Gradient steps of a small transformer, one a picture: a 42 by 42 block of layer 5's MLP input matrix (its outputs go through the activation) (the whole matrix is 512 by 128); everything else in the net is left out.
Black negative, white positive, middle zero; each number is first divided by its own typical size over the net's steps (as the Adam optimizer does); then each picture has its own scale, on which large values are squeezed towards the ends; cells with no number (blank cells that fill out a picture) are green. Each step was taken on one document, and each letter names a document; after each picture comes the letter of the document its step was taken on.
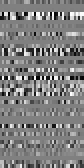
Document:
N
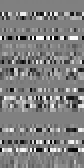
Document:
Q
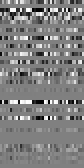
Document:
Q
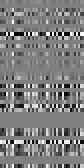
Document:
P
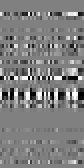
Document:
Q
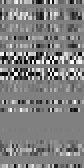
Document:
Q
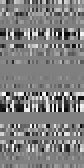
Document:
P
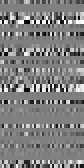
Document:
N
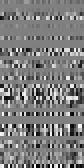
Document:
N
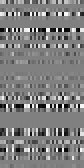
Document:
P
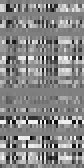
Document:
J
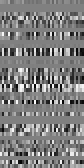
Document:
N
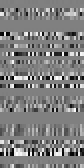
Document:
P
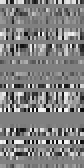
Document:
P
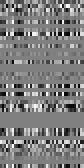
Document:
P
